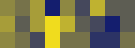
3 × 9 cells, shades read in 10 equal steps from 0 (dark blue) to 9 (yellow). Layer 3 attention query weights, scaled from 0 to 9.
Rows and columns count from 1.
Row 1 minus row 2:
-1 1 0 -9 -2 -1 5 3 0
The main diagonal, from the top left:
5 3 2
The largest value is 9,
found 2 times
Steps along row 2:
down up up down down down down up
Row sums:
35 39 34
